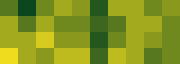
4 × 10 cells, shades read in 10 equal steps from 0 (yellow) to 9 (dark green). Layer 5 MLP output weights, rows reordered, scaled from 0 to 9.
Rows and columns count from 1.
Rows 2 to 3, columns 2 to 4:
6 3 5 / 3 1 4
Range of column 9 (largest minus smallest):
3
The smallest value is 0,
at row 4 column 1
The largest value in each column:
6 9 5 5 5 8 6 3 6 5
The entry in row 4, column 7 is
2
